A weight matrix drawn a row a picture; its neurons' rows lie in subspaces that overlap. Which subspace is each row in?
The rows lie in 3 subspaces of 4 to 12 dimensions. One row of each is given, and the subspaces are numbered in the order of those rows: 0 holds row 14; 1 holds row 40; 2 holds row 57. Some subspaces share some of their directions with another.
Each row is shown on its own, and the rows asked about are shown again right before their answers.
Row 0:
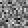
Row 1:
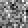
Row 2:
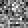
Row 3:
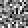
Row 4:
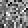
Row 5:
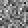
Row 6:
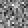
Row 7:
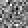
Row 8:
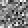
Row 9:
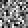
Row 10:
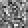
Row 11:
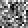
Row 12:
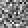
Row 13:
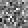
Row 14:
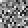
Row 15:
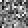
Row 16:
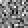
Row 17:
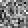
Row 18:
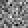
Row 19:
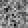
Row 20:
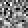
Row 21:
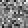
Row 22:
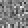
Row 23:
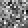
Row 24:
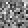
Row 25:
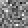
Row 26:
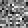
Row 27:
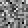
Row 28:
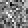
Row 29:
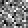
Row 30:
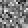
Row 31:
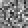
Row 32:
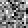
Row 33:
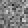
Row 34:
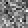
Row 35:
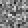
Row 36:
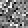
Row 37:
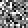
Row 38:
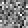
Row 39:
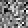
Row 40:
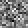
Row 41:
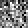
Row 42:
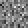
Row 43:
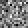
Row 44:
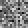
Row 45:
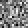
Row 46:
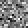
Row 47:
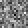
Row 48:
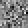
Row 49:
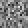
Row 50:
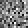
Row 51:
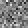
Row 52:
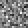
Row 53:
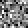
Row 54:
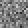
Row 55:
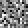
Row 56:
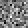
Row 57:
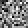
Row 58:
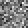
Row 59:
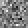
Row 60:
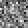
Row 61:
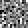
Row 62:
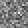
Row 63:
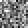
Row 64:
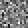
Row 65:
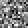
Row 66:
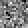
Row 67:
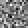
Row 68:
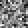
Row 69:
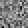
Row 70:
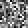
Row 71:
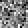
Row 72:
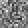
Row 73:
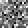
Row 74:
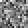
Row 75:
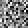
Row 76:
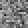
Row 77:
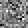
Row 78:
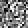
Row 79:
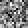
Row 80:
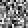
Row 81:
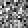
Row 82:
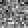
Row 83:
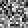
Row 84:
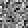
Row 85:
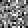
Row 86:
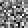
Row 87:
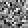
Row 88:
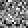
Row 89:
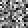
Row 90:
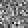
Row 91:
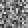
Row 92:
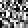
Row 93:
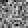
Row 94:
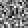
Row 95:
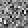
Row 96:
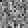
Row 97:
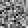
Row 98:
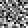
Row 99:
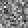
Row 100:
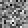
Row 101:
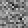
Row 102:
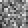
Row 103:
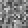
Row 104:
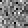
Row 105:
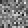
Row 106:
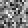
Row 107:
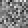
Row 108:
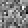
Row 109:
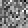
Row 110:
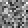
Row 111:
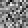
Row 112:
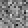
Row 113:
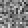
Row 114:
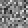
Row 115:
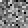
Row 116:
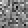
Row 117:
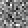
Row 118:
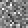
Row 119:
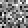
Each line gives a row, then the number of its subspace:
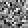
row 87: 0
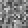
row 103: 1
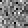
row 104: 0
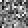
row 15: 1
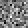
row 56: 0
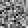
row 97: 1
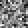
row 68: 1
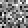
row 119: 1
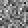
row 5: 2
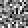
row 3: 2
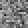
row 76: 1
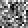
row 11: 0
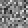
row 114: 0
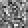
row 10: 0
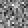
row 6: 1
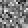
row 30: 0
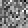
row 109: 0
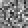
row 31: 0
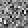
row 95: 0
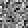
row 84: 1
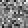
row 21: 1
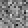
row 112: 0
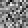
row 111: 0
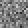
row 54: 0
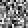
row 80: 1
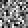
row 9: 0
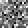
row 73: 1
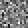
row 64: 1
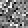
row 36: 1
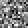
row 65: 1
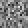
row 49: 0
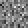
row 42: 1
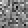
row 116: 1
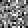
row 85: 0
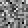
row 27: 1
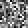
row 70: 1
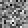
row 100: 0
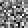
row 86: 1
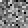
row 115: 0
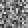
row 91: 1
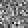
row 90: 1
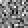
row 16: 1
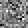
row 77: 1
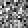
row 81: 1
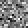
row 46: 1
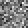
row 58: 1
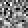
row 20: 0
